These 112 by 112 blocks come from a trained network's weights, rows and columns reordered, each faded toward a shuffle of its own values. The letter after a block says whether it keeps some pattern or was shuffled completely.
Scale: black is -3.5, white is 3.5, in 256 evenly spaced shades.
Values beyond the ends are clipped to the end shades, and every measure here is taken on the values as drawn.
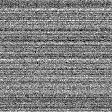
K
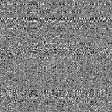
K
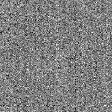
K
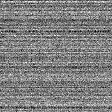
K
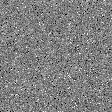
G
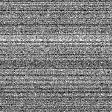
K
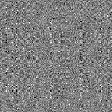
K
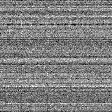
K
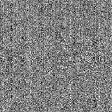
K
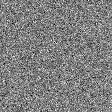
G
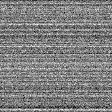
K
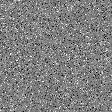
G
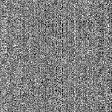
K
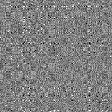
K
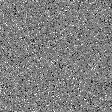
G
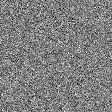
G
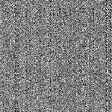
K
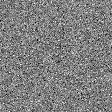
G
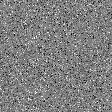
G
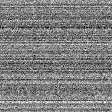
K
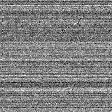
K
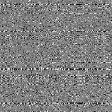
K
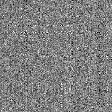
K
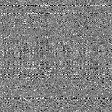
K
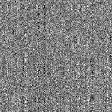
K
